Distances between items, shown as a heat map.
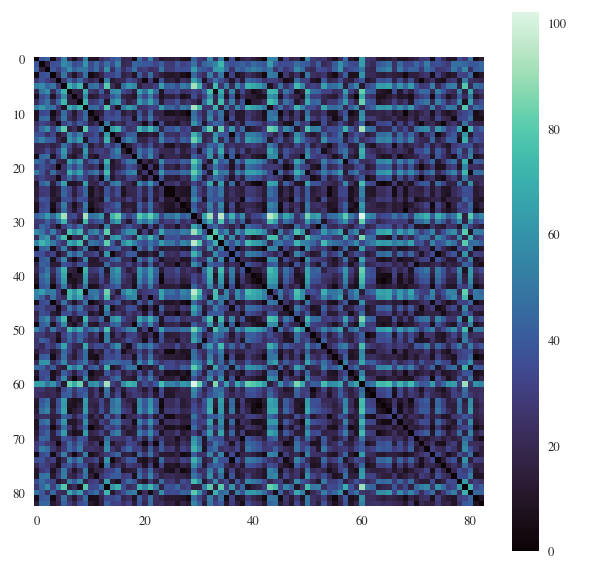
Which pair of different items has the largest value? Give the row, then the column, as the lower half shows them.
60, 29
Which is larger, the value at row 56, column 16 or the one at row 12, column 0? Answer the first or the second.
the first
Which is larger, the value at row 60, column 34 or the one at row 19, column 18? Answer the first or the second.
the second
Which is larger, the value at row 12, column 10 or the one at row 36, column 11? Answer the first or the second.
the second
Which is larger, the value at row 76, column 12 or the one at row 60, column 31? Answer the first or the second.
the second
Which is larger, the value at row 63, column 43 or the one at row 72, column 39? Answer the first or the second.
the first
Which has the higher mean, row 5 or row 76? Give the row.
5
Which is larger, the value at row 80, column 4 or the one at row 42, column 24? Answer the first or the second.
the first
